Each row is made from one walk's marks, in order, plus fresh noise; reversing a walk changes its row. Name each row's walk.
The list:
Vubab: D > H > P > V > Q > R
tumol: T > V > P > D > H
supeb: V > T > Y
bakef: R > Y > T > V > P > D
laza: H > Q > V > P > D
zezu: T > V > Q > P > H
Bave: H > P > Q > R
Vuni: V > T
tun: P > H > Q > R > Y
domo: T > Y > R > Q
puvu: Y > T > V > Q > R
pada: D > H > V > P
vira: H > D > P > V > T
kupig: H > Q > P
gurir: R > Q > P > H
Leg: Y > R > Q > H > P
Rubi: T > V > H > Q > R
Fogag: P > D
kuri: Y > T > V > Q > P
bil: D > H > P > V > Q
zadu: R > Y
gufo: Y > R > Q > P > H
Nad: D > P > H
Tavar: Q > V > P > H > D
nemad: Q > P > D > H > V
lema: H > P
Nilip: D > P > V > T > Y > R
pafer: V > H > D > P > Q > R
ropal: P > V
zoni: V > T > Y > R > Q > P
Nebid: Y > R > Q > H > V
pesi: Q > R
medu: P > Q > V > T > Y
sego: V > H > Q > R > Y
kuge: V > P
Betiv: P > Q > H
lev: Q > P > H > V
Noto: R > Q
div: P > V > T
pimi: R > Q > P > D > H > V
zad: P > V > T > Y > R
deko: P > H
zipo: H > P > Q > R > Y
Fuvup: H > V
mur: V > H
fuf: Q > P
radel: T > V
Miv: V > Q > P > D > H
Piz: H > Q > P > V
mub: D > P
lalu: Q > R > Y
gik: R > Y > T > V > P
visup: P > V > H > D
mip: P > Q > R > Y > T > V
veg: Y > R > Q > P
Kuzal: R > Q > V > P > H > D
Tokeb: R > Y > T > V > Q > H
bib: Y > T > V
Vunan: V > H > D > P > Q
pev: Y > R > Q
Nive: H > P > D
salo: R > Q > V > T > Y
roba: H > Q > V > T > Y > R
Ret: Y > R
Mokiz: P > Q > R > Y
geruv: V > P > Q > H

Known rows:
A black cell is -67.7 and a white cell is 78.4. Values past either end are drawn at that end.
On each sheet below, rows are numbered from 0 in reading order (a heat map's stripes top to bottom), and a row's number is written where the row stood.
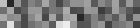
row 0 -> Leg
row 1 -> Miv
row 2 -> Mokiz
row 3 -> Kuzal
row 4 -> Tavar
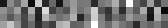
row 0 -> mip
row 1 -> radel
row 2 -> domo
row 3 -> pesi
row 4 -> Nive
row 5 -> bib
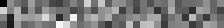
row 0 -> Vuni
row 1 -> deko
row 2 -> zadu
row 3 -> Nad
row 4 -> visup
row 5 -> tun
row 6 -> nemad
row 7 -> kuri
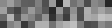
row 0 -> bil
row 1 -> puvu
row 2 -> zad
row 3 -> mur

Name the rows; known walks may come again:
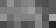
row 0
zezu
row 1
lev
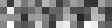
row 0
veg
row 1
Bave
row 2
Mokiz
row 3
lalu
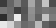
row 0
zadu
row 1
lema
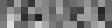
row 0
pev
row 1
gik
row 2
pimi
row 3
pafer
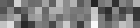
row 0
zipo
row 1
geruv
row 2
mub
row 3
pesi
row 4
roba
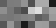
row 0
Piz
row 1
kuge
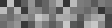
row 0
ropal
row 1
Betiv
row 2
gufo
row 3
tun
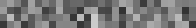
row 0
bil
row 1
Kuzal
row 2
nemad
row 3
Noto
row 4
tumol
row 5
Tokeb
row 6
Vubab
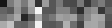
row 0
domo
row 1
fuf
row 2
Nebid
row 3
sego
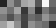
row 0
mip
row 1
Nive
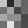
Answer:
Leg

